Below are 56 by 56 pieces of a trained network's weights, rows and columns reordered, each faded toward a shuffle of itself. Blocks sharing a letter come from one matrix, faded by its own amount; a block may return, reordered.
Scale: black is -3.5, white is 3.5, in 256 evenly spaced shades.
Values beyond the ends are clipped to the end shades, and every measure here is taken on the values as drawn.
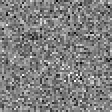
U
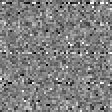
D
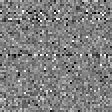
D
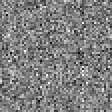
U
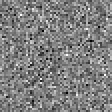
U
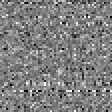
D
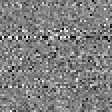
D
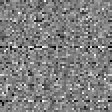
D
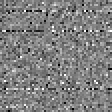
D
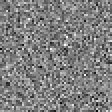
U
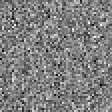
U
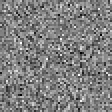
U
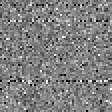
D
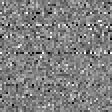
D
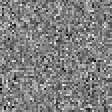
U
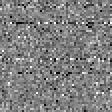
D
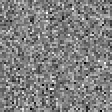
U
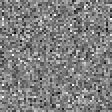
U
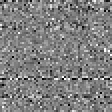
D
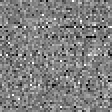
D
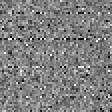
D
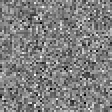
U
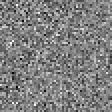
U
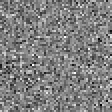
U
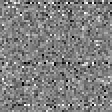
D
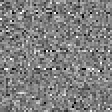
D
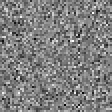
U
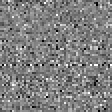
D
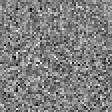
U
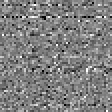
D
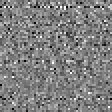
D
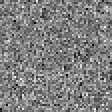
U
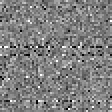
D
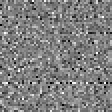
D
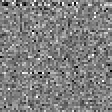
D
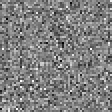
U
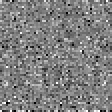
D
